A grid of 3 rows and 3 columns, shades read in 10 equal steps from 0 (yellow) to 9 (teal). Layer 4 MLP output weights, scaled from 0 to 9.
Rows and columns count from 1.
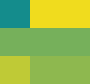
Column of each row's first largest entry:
1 1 2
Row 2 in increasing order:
5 5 5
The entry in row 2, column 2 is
5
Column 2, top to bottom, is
0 5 4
